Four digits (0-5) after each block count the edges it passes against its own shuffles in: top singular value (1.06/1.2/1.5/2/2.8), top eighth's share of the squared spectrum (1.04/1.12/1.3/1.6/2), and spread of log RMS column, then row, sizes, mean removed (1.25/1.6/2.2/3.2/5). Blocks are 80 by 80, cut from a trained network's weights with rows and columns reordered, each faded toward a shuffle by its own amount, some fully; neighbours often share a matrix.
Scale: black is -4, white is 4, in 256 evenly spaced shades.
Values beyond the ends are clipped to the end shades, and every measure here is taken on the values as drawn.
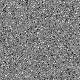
0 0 0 0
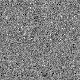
2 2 0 1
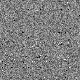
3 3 1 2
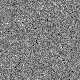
0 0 0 0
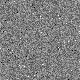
0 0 0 0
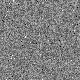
0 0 0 0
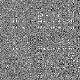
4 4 3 2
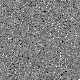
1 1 0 0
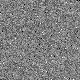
0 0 0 0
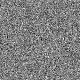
1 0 0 0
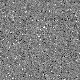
1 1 0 1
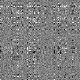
3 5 3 3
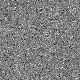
1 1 0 0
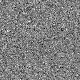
1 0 0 0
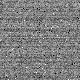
3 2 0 0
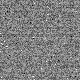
2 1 0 0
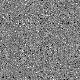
2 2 1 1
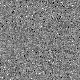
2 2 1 1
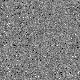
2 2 0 1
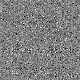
2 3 1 2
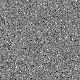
1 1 0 0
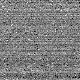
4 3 1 1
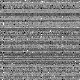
5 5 2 2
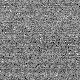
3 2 0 0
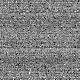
3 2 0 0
